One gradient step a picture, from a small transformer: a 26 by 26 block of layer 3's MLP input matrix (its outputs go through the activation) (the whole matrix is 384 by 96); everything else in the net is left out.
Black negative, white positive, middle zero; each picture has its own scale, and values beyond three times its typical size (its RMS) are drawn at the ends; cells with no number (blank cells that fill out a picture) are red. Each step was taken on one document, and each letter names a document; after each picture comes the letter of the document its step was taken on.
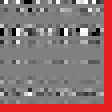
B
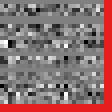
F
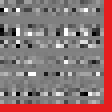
B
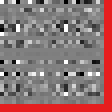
B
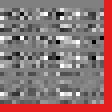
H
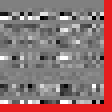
H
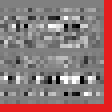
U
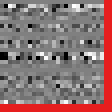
F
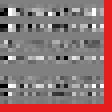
F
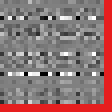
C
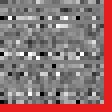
C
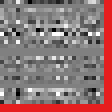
U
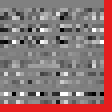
H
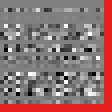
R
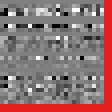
F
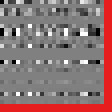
B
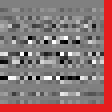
H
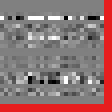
U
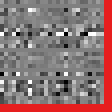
B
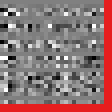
F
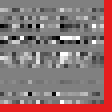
H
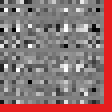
B
